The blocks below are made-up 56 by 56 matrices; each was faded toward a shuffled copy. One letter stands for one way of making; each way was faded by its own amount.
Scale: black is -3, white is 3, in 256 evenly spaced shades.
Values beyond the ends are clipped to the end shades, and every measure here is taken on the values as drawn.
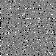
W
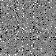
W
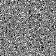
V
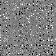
W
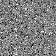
V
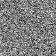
V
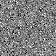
V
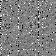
W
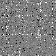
W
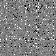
W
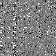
W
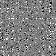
W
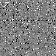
W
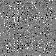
W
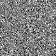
V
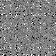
W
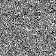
V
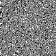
V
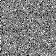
V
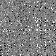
W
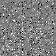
W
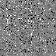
W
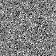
V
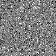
V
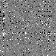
W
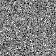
V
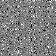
W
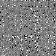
W
